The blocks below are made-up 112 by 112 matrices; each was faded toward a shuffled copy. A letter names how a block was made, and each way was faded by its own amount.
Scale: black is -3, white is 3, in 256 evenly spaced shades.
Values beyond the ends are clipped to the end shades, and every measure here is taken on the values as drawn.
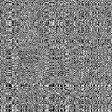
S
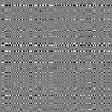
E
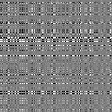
E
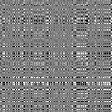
E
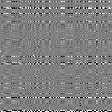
E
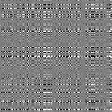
E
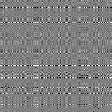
E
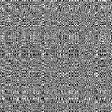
S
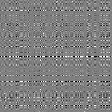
E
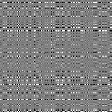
E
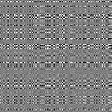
E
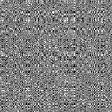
S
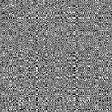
S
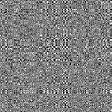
S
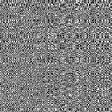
S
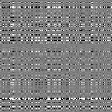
E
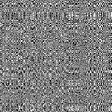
S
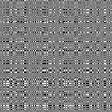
E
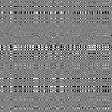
E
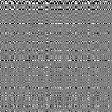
E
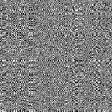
S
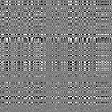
E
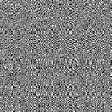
S
